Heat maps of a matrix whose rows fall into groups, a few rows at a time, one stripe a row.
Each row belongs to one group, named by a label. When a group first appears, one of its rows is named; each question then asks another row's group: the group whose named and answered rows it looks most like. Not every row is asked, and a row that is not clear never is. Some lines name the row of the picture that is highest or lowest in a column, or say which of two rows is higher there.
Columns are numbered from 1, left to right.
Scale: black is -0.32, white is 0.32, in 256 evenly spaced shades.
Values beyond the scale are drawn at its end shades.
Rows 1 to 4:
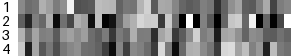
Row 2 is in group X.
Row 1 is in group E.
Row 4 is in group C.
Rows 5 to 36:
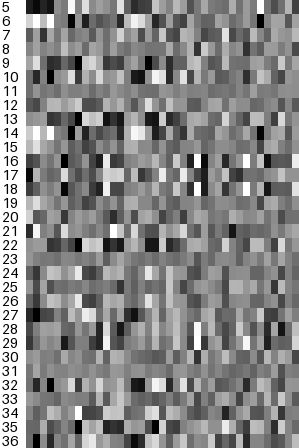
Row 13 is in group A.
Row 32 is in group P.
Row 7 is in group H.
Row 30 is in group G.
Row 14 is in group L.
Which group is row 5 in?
P
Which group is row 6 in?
L
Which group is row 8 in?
G
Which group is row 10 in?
P
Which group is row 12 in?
E
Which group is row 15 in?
L
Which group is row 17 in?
H
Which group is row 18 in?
X
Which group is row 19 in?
L
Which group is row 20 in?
C
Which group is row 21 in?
H
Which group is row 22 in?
A
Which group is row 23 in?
G
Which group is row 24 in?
E
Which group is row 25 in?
C
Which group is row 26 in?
E
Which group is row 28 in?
X
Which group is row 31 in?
H
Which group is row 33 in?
G
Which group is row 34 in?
E
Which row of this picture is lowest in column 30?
21
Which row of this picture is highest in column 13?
21
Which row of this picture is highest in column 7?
5
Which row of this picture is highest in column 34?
5
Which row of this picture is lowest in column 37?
28
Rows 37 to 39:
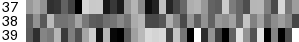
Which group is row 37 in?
A
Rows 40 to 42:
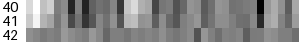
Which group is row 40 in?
L
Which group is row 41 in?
L
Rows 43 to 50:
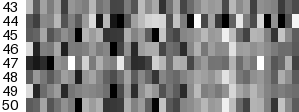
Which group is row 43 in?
C
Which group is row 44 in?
X
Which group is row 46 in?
C
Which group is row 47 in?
P
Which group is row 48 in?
A
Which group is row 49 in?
C
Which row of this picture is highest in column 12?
44
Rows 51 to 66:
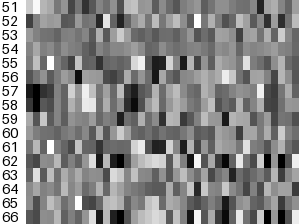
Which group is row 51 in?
L
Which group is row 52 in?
X
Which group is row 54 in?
L
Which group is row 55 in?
L
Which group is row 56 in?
A
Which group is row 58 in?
P
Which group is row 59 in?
C
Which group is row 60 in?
G
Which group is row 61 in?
L
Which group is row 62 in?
X
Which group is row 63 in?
H
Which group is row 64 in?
G
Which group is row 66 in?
X
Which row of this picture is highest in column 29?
56
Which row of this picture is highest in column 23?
63
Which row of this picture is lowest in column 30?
63
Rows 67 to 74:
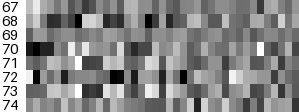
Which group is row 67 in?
L
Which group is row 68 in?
A
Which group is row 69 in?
H
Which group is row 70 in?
P
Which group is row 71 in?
E
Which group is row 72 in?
C
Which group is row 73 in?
E
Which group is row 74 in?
G
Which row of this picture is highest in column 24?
74
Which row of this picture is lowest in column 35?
70
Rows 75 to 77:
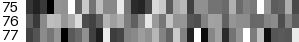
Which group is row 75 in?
P
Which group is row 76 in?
E
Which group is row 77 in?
X
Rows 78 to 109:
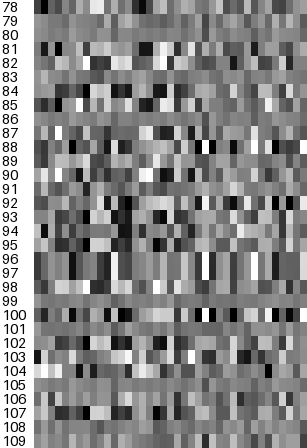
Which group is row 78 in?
P
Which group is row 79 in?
G
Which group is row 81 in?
P
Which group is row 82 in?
E
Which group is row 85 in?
P
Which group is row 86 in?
G
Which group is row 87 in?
L
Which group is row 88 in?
X
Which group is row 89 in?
E
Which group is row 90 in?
L
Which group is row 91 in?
A
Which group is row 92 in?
X
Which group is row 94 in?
C
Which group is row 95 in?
A
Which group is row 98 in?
E
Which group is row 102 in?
A
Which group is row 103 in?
H
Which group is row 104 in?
L
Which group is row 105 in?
G
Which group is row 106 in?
H
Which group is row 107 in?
A
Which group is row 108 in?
L
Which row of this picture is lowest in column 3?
106
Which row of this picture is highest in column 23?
103
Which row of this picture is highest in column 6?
103
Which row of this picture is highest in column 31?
92
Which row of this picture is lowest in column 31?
103
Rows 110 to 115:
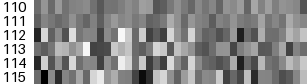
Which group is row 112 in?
H
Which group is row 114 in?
H
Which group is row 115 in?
P
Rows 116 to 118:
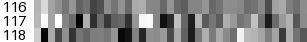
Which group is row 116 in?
L
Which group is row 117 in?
L
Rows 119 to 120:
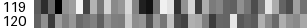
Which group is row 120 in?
H
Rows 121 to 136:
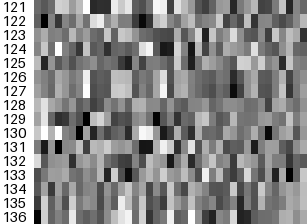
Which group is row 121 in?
E
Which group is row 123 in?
G
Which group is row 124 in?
L
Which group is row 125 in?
C
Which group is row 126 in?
E
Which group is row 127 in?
E
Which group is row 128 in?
L
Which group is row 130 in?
L
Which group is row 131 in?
P
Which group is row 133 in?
X
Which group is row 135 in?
H
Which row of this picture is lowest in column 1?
136
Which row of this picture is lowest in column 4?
131
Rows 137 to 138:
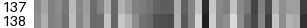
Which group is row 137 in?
G
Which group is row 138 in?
G
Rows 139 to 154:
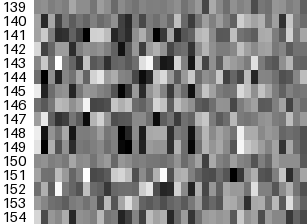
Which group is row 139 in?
G
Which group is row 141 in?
A
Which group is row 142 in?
C
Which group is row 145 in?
C
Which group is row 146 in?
E
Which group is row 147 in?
A
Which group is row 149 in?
C
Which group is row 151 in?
E
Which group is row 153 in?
G
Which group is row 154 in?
C
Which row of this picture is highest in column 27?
144
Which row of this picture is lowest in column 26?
151
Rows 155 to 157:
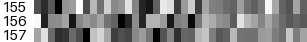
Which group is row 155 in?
P
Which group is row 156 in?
C
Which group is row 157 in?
A
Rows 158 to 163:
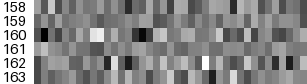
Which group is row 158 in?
C
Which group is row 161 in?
L
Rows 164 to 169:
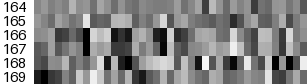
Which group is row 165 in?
E
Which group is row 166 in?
A
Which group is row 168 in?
X
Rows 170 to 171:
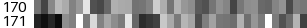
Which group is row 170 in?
E
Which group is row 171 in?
P
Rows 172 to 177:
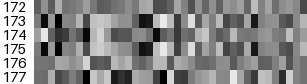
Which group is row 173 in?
P
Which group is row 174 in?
A
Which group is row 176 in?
E
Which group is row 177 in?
A
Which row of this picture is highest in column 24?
174
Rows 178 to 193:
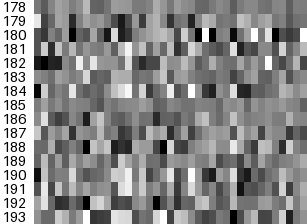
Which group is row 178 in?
E
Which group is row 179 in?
C
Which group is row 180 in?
X
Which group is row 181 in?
H
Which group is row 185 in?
L
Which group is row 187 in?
C
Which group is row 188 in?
A
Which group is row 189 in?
H
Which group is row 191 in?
H
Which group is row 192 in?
A
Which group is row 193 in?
E
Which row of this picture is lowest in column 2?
182
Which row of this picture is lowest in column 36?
188
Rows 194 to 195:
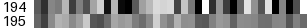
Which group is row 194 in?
X
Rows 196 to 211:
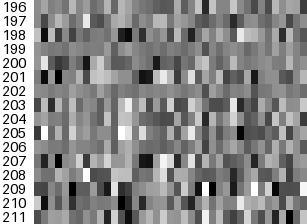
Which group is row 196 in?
G
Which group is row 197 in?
E
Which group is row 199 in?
G
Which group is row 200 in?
A
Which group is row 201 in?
P
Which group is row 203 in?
H
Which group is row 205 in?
H
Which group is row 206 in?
G
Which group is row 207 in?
P
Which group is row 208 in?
E
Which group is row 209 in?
X
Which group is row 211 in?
X
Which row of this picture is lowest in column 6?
209
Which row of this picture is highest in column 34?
209
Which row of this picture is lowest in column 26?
209
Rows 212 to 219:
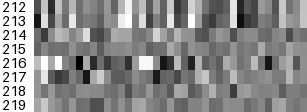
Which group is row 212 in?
H
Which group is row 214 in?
E
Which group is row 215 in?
H
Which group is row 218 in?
C
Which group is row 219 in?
L
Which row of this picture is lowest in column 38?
216
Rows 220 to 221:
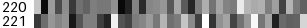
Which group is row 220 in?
C
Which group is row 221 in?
X
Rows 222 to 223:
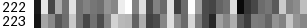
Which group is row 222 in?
H
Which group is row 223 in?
H
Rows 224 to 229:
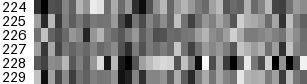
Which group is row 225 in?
C
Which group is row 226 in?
A
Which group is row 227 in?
C
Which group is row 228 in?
X
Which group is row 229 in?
C
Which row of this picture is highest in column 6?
226
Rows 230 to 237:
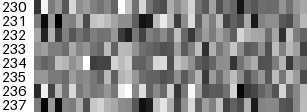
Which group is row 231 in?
P
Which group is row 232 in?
C
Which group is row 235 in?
G
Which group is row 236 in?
H
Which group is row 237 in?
P
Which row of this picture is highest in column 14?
236
